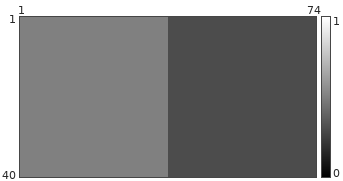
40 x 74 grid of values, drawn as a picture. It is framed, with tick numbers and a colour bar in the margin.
It is made of 1 by 2 panels. Panel 1,1: middling, flat. Panel 1,2: low, flat.
